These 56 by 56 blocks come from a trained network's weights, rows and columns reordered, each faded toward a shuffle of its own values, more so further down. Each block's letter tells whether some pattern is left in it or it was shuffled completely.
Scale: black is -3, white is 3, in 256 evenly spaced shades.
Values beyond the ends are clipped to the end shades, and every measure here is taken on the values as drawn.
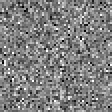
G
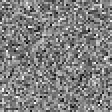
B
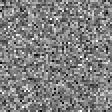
B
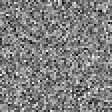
B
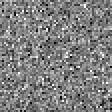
B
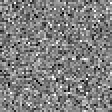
B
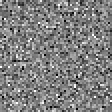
B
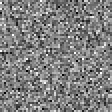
B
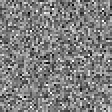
G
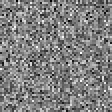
G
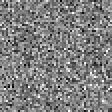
G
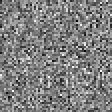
G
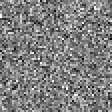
B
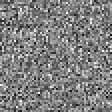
G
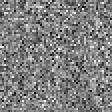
G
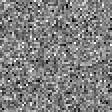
B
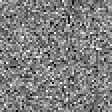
B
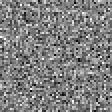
B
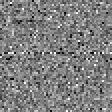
G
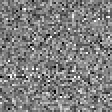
G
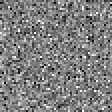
B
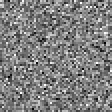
B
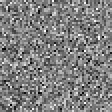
G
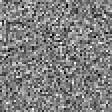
B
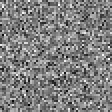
G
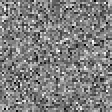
G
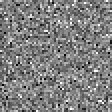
B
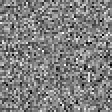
G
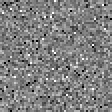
B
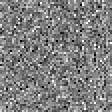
G
